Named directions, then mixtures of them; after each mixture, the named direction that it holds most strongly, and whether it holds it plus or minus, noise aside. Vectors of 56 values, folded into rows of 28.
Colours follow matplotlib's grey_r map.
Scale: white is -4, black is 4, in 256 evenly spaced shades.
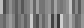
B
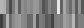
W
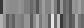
B, minus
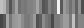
W, plus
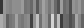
B, minus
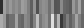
B, minus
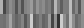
B, plus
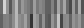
B, minus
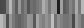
W, minus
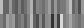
B, plus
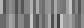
B, plus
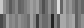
W, plus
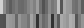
W, plus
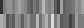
W, minus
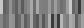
B, plus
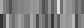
W, plus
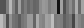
W, minus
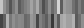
W, plus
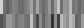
B, plus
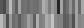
W, minus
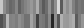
W, plus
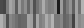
W, minus
